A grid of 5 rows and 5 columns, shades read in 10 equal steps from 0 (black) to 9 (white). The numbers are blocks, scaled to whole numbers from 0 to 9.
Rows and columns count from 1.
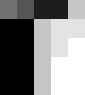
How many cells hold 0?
8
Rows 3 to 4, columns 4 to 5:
8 9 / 9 9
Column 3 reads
1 7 7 7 7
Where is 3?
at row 1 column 2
